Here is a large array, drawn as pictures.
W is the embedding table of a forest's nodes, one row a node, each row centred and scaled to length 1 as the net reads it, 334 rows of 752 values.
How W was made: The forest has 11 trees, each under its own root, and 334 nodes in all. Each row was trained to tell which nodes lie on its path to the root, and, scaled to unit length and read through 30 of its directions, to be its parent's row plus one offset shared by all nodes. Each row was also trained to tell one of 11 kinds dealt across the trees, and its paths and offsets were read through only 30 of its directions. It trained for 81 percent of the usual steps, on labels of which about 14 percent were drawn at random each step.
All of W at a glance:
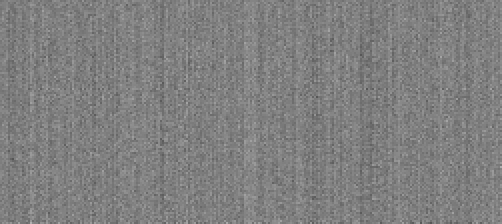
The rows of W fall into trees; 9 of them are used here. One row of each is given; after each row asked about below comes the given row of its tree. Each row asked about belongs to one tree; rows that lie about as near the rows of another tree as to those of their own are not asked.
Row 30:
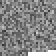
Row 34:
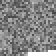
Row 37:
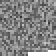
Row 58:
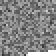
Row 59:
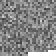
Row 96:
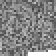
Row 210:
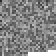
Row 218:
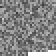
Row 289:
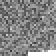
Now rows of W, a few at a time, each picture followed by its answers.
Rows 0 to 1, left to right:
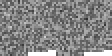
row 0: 59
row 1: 37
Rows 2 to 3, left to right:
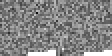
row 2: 218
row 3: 210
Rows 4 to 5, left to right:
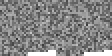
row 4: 58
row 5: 96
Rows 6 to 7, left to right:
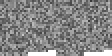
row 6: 96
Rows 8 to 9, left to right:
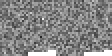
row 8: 289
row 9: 218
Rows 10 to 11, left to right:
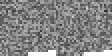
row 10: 96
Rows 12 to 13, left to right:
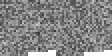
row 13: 289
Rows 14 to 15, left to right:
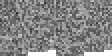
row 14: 210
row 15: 96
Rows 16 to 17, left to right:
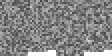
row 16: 30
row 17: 30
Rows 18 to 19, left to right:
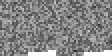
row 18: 34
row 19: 218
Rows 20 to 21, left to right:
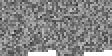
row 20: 210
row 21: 30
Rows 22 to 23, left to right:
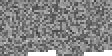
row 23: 218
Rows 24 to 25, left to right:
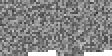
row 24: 218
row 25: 30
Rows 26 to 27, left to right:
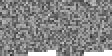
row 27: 30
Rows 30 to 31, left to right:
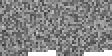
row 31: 58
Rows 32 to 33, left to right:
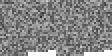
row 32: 59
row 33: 34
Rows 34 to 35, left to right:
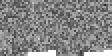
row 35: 289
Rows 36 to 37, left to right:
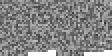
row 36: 30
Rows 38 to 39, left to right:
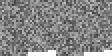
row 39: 30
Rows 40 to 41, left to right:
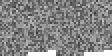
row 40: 210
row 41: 289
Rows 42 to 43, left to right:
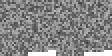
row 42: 218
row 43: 218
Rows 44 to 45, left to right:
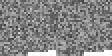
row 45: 34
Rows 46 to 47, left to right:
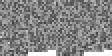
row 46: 34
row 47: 30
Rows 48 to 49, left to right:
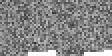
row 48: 289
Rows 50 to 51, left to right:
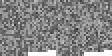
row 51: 210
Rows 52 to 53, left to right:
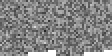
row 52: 34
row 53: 30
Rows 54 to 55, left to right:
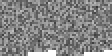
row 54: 37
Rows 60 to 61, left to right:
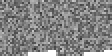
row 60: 34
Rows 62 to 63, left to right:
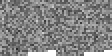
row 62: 30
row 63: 96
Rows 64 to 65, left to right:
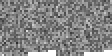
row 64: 34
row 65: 210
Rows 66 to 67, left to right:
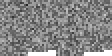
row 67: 59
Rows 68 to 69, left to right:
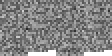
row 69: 34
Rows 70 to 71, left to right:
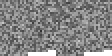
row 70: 37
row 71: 210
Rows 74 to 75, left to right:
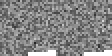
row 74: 289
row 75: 58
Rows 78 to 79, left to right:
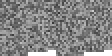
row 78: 210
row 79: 96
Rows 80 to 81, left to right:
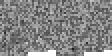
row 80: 30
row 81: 210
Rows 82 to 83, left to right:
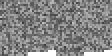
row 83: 96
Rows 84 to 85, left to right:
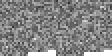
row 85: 210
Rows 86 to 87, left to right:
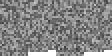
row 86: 96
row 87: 218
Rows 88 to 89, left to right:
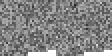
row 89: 34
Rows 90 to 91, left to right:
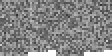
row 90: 34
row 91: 34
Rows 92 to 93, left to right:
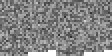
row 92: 34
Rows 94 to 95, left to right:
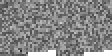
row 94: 59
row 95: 34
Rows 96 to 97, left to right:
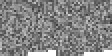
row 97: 210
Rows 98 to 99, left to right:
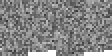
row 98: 34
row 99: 34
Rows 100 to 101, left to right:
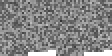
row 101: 210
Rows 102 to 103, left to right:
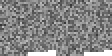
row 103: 34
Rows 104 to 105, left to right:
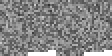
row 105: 96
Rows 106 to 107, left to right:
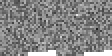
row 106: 289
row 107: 34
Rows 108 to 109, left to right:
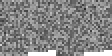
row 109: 30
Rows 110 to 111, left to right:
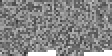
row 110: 30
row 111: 218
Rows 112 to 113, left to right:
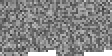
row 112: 96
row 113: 34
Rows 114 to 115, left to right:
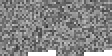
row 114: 96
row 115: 96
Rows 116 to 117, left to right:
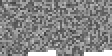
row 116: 30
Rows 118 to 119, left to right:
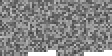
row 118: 210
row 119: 30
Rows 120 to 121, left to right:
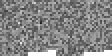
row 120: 37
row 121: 34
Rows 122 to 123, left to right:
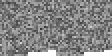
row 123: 34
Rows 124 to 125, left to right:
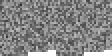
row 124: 218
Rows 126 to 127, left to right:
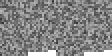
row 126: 96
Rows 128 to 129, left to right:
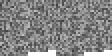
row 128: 96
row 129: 210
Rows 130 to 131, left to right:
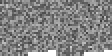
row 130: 218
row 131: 30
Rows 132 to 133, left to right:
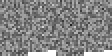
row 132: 34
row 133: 34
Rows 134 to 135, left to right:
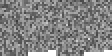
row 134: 59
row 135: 289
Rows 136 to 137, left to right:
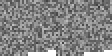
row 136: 210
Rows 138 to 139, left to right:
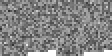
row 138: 58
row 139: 210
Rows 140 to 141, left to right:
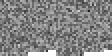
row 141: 218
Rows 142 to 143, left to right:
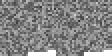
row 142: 30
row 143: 289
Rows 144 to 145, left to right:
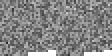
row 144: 218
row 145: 30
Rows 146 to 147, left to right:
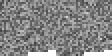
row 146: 96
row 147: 218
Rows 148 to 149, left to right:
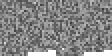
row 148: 37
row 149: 210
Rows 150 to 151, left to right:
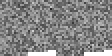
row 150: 218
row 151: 59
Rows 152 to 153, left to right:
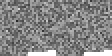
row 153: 218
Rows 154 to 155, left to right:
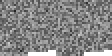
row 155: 218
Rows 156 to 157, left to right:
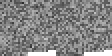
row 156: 96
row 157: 59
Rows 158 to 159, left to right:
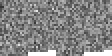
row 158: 59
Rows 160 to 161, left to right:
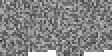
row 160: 30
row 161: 58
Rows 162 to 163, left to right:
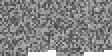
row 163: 34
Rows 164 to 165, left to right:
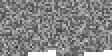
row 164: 218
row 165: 210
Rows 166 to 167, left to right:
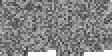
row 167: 218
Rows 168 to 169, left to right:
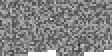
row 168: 34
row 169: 218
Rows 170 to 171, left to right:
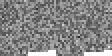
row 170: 96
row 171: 37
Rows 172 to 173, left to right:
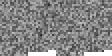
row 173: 96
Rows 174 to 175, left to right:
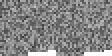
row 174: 289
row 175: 59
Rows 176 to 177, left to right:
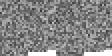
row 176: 289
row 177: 34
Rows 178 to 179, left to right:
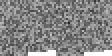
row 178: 30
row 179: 289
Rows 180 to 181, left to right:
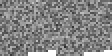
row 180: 59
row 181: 210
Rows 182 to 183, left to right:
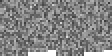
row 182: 218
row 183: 34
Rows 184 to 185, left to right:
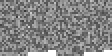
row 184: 37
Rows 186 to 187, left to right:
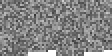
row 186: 59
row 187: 30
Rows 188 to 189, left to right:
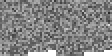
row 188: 34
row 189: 59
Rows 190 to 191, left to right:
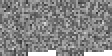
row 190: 59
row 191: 34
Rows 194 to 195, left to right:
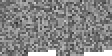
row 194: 59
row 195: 34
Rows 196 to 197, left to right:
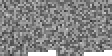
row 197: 58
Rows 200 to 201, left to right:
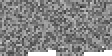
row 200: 58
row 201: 218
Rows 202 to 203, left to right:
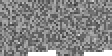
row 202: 218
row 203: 30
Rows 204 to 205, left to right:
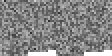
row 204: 34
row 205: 218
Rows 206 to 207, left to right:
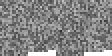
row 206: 59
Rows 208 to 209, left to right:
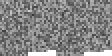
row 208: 30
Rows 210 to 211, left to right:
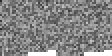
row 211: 218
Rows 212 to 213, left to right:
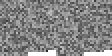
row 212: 96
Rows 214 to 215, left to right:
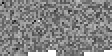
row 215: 59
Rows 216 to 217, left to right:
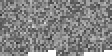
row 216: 59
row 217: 96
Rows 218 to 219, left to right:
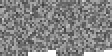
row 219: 34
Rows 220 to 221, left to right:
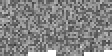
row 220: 30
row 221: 289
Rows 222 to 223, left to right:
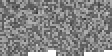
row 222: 210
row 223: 96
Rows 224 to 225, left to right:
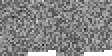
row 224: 59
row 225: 59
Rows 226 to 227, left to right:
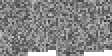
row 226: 34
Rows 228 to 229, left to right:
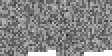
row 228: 30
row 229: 30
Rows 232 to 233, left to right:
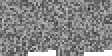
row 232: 218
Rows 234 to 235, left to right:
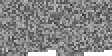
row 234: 37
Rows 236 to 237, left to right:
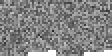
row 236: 30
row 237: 34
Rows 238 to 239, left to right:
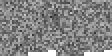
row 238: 34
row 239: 59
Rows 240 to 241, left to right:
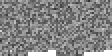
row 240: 30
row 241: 96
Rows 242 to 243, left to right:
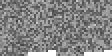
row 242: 59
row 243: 289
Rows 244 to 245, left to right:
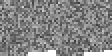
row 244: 30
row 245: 218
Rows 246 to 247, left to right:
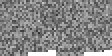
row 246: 96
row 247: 96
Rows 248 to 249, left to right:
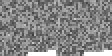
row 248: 210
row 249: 30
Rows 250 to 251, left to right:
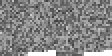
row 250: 210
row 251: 210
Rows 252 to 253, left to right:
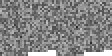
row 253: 34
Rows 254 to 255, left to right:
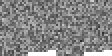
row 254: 210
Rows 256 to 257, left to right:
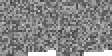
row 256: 30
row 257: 30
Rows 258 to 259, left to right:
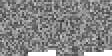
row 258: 218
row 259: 210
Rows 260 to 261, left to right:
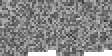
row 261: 30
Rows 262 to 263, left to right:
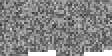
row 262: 34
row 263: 30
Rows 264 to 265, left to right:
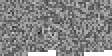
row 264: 210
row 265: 96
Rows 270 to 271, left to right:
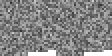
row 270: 210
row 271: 218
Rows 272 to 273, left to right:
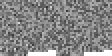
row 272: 218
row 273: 30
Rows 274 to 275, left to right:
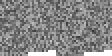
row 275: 96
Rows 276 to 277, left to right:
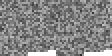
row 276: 210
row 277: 218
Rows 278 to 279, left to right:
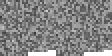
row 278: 289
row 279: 37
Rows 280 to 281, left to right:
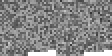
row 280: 34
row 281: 34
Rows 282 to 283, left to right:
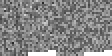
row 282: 59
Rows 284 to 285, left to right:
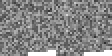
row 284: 218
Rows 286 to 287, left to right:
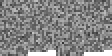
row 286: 30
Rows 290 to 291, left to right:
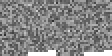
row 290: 59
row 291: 37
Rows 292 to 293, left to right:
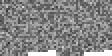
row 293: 218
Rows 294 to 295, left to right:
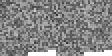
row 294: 59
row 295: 34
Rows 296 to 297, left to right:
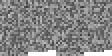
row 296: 30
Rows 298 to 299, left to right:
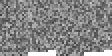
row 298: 96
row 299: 218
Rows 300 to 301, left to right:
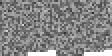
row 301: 218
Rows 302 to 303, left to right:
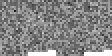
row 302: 210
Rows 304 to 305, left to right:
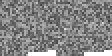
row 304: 210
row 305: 59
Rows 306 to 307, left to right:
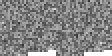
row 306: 289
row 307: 289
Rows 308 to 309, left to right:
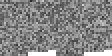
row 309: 59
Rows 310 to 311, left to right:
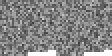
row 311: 218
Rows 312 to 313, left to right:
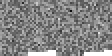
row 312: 30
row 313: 218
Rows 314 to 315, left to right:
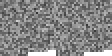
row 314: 218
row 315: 210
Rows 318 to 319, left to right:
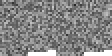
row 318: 30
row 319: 218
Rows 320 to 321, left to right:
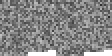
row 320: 30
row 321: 34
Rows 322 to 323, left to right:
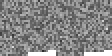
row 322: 218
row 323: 96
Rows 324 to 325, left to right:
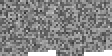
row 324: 289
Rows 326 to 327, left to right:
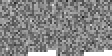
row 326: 30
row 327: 289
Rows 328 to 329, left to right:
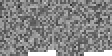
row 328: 289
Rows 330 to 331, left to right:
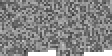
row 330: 34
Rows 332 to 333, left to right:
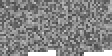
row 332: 210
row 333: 218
